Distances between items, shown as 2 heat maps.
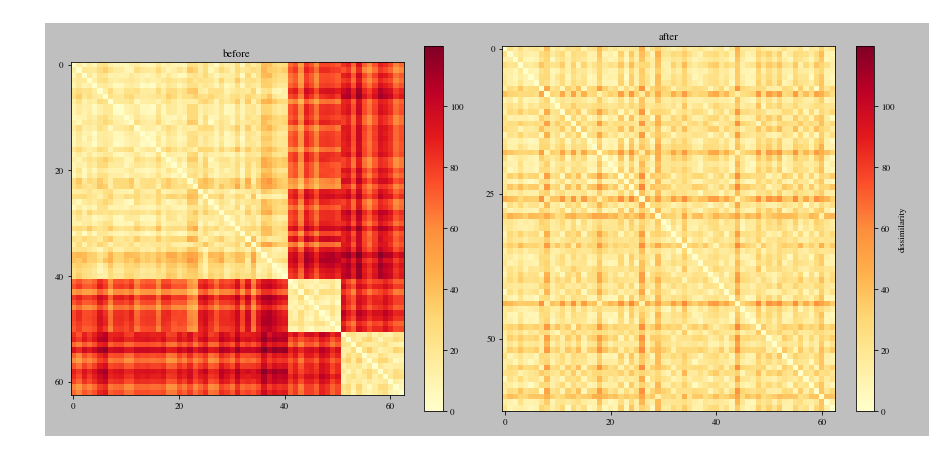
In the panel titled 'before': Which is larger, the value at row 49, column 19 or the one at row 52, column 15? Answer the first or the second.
the second
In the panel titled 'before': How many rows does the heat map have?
63
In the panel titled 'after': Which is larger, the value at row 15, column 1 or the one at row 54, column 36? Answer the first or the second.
the first
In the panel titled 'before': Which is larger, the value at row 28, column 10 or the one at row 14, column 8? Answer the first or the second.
the first
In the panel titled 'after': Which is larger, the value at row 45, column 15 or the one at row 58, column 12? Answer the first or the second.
the first
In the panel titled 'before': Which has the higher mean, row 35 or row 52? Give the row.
52
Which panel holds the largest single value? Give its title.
before
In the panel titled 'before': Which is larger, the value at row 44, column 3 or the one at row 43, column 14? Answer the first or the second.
the first
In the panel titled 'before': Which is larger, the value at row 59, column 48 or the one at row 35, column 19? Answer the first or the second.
the first
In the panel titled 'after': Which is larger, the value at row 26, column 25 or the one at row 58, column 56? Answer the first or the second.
the first
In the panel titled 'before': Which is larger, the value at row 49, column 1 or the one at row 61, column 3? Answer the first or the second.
the first
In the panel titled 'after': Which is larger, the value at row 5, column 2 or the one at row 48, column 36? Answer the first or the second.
the second
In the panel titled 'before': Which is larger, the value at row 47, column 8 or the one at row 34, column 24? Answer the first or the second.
the first
